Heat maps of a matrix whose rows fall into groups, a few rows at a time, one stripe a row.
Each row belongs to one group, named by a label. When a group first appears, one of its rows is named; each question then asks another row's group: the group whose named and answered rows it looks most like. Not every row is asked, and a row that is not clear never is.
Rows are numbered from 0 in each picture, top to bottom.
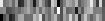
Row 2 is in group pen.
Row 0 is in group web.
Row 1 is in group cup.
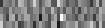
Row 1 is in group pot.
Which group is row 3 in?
web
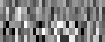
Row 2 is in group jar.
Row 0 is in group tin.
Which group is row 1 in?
jar
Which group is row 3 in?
cup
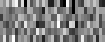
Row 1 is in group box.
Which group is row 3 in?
cup
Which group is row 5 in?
pot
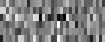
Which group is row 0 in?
jar
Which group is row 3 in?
cup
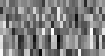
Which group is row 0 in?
box
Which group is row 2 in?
cup
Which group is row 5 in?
web
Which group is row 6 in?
web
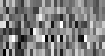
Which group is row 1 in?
tin
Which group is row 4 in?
pen
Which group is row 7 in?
pen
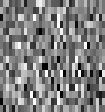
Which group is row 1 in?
tin
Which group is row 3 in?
cup
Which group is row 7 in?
box
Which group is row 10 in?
box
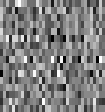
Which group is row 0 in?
jar
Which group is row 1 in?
tin
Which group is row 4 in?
web
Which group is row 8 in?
pot
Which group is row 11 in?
tin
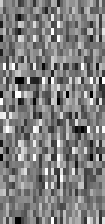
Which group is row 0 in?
web
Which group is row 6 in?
box
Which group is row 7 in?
pen
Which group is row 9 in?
pot
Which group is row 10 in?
jar
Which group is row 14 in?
web
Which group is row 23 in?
cup
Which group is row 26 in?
box
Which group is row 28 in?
box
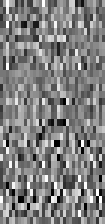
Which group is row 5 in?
tin
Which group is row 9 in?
box
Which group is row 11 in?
cup
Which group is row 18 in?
tin
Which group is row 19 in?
cup
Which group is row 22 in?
web
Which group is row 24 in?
pen
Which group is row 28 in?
web
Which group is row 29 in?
jar
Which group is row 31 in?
pot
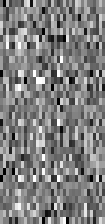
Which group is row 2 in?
pot
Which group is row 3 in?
web
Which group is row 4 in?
box
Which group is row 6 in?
jar
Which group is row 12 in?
jar
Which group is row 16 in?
tin
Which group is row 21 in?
tin
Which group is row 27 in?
jar
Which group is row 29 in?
jar
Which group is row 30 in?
pot
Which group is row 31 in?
tin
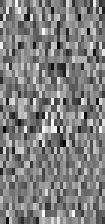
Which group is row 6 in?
web
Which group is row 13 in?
tin
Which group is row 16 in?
box
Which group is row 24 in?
pen
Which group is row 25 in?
pot
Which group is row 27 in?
box
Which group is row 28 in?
web
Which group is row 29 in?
pot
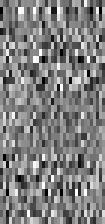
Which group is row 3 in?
tin
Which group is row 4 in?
pen
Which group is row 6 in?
pot
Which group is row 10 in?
jar
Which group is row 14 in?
jar
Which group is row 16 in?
pot
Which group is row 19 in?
box
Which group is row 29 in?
jar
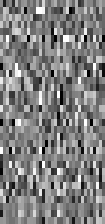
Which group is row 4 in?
jar
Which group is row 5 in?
jar
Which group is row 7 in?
tin
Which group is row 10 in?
jar
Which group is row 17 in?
pen
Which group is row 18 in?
pot
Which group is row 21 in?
tin
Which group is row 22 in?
pen
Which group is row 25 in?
box
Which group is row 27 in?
tin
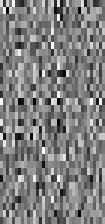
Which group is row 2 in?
cup
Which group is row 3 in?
pot
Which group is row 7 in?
jar
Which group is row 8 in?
cup
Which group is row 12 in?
jar
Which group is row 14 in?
web
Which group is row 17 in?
web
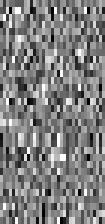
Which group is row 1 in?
jar
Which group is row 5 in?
jar
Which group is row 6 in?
jar
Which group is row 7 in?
box
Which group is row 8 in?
pot
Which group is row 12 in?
box
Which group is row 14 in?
jar
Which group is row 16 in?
web
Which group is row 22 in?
tin
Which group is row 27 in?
pot
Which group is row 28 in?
tin
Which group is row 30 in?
tin
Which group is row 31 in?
cup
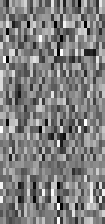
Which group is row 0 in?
pot
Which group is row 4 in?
box
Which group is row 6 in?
web
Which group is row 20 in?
cup
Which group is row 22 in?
tin
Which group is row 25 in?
jar
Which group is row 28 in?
web
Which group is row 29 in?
cup
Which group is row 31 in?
cup
